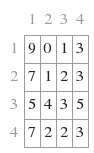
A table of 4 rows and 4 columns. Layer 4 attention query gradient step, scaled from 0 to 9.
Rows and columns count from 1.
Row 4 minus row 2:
0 1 0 0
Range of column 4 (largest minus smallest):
2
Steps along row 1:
down up up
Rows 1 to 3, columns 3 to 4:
1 3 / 2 3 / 3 5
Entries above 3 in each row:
1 1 3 1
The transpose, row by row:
9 7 5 7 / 0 1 4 2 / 1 2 3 2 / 3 3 5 3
